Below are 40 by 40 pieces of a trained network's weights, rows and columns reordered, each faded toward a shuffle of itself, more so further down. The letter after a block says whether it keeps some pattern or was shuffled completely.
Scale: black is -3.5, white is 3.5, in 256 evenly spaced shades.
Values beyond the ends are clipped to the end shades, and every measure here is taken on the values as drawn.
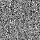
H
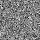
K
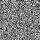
H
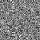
H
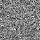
H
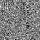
H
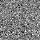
H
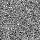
K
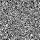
H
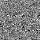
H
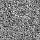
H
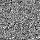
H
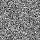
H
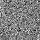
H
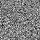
H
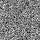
K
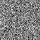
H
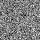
K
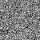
H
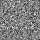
H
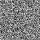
H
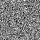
K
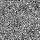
K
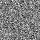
K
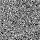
K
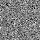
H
